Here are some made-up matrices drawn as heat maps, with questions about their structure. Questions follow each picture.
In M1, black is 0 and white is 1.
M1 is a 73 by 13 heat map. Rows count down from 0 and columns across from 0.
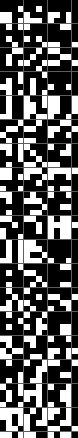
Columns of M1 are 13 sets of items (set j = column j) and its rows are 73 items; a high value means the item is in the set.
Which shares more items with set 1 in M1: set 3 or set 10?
set 3
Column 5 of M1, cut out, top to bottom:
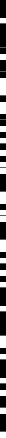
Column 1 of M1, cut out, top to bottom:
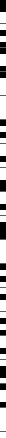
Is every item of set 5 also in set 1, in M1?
yes
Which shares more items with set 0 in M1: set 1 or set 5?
set 1
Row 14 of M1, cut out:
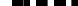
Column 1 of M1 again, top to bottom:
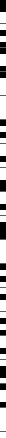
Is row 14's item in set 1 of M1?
yes
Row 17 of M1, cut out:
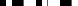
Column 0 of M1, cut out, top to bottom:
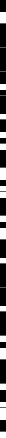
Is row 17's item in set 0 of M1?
no
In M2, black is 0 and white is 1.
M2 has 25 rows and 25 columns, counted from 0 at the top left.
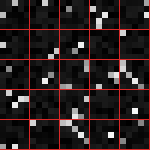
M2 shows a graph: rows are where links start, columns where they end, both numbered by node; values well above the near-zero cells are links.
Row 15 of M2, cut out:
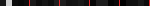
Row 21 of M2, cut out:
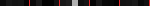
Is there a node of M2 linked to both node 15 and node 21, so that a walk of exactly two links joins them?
no
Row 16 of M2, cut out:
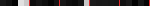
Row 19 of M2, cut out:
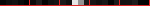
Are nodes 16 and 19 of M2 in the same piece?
no
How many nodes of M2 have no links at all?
1
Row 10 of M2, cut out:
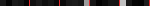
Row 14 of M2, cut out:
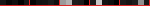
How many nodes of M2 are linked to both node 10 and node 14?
0
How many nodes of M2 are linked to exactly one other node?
7
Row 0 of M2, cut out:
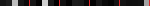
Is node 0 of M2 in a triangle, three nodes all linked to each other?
yes
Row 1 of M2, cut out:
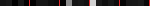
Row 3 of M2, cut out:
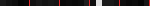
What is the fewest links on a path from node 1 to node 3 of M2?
4
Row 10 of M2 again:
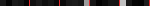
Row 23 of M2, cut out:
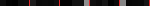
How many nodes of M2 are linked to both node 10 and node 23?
2
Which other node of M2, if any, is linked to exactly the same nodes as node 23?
node 10
